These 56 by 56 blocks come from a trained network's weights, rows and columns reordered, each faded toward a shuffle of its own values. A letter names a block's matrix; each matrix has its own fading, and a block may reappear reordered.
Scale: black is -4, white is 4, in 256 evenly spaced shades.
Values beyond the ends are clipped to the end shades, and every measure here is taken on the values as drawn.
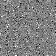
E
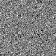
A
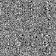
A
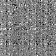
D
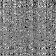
D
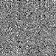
A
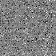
E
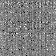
D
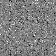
E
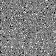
E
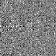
A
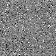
E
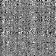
D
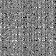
D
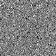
A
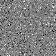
E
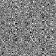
A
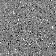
E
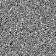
A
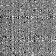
D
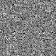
A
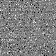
E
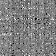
D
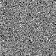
A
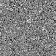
A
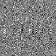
A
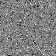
E
